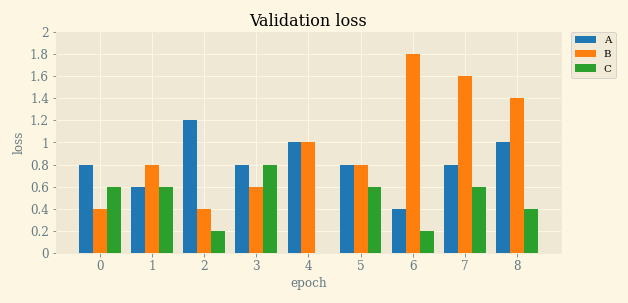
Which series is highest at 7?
B
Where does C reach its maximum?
3
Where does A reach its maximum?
2
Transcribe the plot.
Title: Validation loss
x-axis: epoch, ticks 0 1 2 3 4 5 6 7 8
y-axis: loss, ticks 0 0.2 0.4 0.6 0.8 1 1.2 1.4 1.6 1.8 2
Legend: A, B, C
Values:
A: 0.8 0.6 1.2 0.8 1 0.8 0.4 0.8 1
B: 0.4 0.8 0.4 0.6 1 0.8 1.8 1.6 1.4
C: 0.6 0.6 0.2 0.8 0 0.6 0.2 0.6 0.4
